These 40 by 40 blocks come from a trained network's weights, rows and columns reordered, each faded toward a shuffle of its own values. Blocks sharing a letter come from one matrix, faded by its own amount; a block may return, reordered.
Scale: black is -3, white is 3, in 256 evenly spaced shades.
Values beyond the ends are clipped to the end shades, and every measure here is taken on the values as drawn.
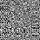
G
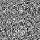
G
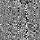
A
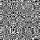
G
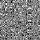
A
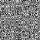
G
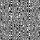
A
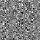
A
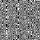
A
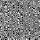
A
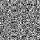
G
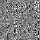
A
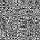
G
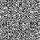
G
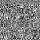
G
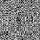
G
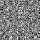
G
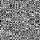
G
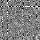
A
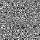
G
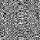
G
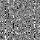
A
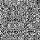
G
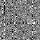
A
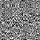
G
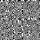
A
